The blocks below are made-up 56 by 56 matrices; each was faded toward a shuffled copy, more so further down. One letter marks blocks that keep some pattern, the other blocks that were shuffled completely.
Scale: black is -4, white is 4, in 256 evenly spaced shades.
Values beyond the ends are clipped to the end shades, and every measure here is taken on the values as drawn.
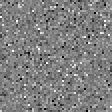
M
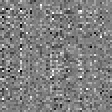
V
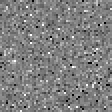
M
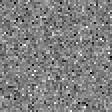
M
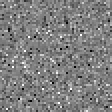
M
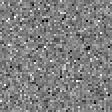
M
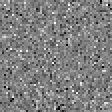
M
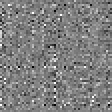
V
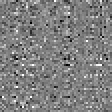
V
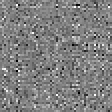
V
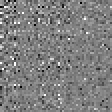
V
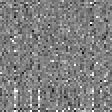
V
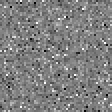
M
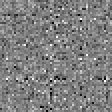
V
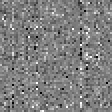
V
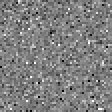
M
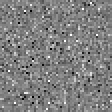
M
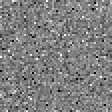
M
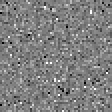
M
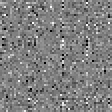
V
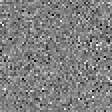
V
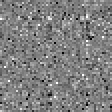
V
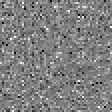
V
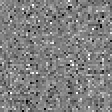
V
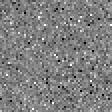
M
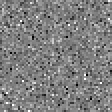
M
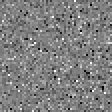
M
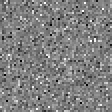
M
